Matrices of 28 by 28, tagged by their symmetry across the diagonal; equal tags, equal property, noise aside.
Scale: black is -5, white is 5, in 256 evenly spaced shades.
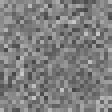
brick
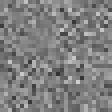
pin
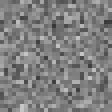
pin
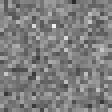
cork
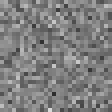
cork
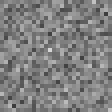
brick
